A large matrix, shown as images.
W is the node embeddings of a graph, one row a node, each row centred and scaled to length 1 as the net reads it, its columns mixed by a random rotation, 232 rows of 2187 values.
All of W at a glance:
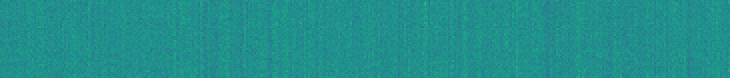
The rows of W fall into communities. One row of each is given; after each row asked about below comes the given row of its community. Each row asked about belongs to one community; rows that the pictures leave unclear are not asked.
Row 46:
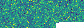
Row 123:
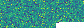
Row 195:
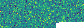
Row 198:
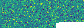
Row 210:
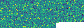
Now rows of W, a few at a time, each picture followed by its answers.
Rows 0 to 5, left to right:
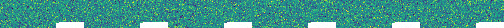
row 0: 198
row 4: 210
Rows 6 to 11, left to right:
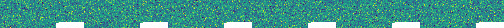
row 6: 195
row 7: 198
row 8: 210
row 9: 210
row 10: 210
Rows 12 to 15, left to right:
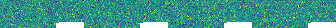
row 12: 210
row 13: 123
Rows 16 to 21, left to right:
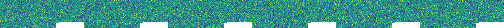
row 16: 210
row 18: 198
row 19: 195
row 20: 195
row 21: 210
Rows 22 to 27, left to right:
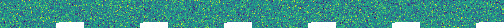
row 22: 195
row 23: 195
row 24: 46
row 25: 46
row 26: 195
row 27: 210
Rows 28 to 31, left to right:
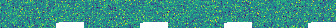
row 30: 195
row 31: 198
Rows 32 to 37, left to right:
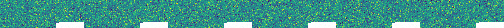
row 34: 198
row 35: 46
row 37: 46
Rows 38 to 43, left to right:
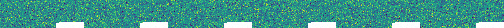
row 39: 195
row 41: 46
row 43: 210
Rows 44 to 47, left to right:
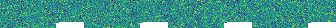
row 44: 210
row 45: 210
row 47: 198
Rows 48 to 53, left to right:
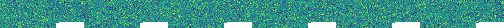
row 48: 195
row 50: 198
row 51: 210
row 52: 195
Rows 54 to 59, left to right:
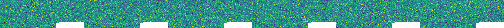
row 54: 198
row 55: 123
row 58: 198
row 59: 198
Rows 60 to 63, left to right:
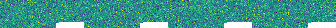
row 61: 123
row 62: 46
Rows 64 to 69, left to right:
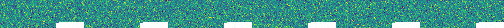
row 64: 195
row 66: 210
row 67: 210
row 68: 210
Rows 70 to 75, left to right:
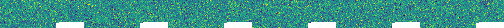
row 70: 198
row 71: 123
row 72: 210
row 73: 46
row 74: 123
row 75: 46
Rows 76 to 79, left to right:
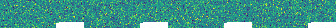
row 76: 210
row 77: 46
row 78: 195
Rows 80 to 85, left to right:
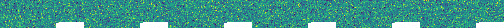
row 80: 195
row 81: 210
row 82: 195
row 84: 210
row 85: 46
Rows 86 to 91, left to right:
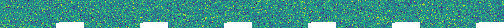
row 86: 123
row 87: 198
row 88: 210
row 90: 195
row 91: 195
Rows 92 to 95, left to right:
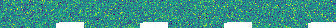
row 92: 46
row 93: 210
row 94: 195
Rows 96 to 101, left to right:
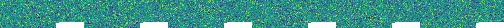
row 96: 195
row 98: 46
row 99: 123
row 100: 195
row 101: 210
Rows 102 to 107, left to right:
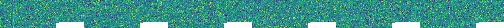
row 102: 123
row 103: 46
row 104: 198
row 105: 210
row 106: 123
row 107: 123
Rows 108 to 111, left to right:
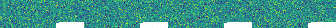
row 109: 123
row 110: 195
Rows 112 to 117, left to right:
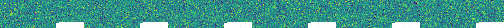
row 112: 210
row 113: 210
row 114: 195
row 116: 195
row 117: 198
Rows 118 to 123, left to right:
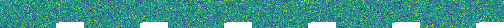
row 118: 198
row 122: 46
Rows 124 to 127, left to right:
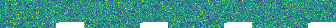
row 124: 46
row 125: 123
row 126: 198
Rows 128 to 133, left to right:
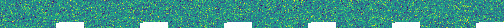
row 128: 210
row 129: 210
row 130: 123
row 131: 46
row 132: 46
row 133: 195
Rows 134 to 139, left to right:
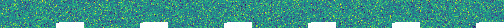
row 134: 46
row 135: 210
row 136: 123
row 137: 123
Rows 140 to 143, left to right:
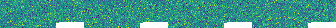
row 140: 46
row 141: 210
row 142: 195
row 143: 46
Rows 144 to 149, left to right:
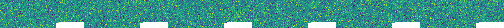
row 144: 210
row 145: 198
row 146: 123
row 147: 210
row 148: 198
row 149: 46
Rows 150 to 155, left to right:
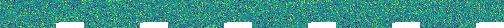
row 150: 123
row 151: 198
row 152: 198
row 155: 198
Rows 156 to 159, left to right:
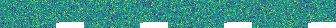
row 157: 46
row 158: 46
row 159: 210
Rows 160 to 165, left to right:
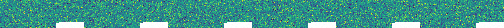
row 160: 198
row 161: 46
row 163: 46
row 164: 123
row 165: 195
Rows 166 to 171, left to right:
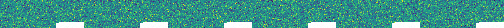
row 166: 46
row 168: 210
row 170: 195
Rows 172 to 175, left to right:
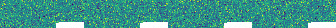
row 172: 195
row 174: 198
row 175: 46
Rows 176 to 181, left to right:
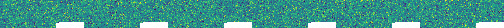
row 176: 46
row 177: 198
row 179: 123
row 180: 198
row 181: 198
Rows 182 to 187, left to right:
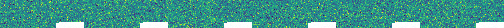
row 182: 198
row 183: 195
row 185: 210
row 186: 210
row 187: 195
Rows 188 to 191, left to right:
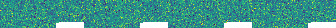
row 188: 210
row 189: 46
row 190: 198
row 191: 210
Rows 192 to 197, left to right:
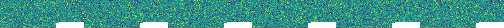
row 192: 210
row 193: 210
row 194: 46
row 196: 123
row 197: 46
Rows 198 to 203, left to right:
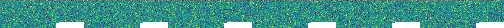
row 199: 198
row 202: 46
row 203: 198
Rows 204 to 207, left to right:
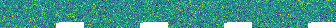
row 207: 198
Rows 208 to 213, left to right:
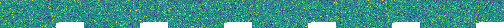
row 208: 198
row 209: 46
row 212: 198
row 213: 210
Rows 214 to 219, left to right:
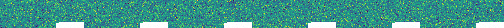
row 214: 198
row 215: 210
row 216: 46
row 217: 210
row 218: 210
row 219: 195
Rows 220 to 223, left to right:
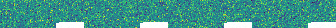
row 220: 198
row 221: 195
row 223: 46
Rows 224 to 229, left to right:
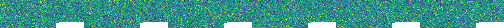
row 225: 198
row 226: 46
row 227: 210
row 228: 198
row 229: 46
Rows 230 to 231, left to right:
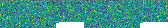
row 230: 195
